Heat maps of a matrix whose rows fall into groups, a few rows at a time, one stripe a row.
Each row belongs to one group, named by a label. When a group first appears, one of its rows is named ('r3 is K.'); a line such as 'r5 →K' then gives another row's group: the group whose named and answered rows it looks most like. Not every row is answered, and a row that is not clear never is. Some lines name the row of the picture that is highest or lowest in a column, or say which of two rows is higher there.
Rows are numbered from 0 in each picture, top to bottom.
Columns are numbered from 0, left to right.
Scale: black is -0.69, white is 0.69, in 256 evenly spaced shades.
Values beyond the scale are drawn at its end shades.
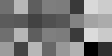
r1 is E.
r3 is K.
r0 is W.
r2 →W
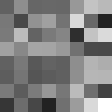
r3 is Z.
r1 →K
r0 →E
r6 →K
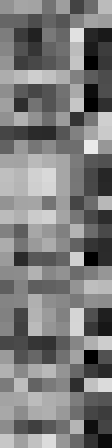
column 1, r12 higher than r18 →Yes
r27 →W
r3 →K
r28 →Z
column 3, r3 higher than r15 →No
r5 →Z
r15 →Z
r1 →E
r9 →E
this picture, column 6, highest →10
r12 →Z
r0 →W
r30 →K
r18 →K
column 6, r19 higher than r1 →No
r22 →K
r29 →Z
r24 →E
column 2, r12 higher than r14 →Yes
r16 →K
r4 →K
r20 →E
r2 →K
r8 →W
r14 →W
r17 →Z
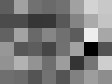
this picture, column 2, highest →4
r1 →E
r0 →E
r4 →W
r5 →E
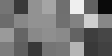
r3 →K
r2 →Z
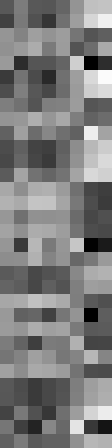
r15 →Z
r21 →Z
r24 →K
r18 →W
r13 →Z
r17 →K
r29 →E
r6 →E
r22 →K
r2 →Z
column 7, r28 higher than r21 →Yes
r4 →K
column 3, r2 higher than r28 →Yes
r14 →Z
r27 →E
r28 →E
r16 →Z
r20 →E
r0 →E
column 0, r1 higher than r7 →No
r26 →Z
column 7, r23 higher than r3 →No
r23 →Z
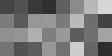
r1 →K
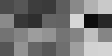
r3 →E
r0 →E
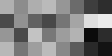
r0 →Z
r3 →Z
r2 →K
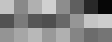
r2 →Z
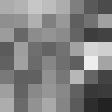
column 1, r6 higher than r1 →No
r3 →E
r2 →Z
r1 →W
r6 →Z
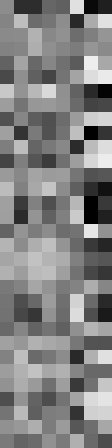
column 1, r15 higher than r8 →No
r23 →E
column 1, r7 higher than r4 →No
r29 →W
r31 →K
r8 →E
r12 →Z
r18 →Z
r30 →W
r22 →K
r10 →W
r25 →W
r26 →Z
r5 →E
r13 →Z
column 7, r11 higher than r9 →Yes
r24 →Z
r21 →K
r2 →W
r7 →Z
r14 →K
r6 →Z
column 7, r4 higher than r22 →Yes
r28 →E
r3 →W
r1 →W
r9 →K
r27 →W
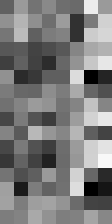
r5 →K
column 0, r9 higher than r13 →No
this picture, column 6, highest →0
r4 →E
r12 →K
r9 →K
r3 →E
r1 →W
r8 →E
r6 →K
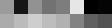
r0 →K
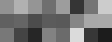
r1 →E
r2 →K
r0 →W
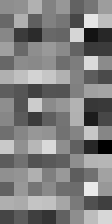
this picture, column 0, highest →10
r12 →W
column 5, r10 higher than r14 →No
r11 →E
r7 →K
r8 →K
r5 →Z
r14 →Z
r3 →Z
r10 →Z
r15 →E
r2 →K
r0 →W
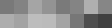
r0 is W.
